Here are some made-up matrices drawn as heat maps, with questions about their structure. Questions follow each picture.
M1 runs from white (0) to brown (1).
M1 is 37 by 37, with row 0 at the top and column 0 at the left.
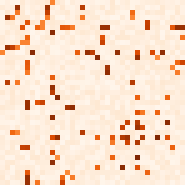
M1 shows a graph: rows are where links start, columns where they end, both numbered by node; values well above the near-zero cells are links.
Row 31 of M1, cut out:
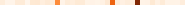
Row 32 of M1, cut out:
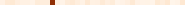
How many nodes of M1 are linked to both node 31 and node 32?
0
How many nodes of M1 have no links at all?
0
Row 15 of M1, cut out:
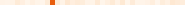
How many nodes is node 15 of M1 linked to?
1
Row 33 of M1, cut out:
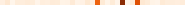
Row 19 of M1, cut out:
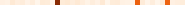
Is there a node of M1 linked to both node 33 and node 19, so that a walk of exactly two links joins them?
yes
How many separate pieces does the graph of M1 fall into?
3
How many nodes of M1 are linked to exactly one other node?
8
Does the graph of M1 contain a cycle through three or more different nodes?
yes
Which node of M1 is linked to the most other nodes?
node 5
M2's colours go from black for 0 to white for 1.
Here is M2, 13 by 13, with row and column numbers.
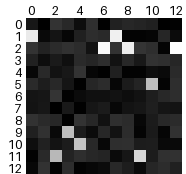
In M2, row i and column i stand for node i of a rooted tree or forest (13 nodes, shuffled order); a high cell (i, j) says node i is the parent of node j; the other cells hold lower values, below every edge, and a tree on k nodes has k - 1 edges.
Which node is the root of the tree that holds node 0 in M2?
1
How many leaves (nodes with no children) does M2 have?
7
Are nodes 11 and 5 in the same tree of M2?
no
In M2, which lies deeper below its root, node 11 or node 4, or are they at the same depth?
node 4
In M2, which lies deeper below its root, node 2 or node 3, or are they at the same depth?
node 3
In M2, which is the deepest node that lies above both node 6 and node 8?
2
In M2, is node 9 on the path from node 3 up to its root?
yes
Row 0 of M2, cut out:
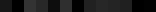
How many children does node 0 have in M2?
0
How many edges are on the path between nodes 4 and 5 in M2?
2
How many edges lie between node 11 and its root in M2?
0
